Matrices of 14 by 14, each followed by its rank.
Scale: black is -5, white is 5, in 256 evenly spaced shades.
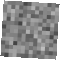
full rank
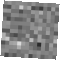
three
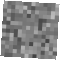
full rank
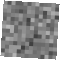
full rank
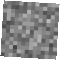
full rank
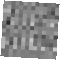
three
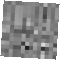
three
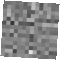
three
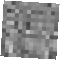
three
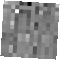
three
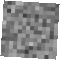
full rank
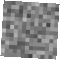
full rank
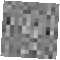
three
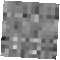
three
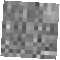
three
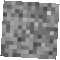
full rank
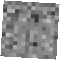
three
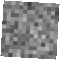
full rank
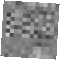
three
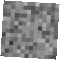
full rank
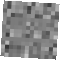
three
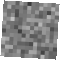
full rank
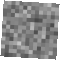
full rank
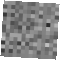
three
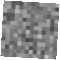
full rank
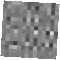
three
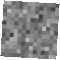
full rank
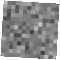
full rank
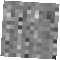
three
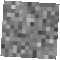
full rank
